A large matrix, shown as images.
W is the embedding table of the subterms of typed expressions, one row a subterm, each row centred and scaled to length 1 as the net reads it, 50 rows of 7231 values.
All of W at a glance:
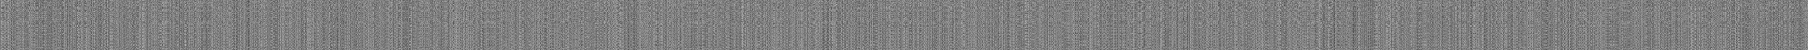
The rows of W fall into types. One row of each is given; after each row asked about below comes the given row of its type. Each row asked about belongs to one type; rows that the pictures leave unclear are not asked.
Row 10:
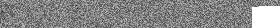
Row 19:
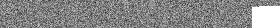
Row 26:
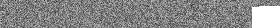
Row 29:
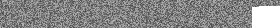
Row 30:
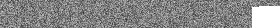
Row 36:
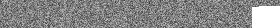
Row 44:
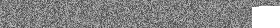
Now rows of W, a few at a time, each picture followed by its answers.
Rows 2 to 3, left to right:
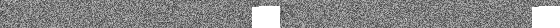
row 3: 10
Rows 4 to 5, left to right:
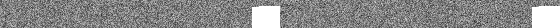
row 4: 44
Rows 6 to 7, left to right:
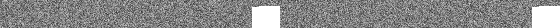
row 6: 10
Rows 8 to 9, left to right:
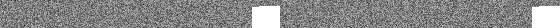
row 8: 29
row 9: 19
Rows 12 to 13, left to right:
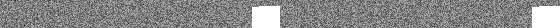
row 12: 29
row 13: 30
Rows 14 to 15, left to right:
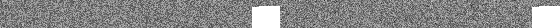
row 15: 26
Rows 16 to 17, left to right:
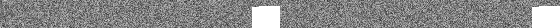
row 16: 10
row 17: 36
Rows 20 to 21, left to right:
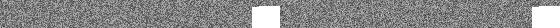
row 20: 29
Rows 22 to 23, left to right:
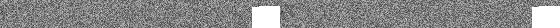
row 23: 10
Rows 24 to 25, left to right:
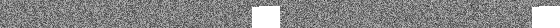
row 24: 30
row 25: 26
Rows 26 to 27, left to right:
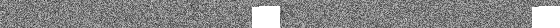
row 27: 10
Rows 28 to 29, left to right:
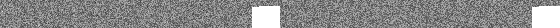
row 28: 30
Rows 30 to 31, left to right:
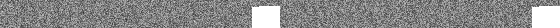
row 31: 30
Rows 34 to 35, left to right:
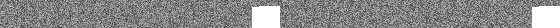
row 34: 30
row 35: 29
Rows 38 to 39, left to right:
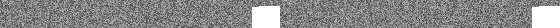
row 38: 29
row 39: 19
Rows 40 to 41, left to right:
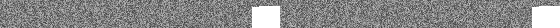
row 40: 30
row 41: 44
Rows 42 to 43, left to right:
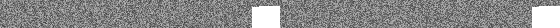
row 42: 30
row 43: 29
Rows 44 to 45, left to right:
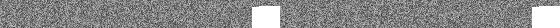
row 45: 44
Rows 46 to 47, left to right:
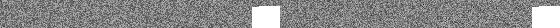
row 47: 36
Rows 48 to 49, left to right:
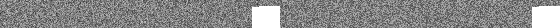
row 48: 19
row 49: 29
